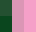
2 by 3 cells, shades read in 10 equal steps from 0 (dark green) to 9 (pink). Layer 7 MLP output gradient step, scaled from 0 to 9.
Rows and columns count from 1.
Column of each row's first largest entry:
3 3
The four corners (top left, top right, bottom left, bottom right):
1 9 0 9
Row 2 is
0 8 9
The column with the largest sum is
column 3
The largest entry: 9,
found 2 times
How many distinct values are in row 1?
3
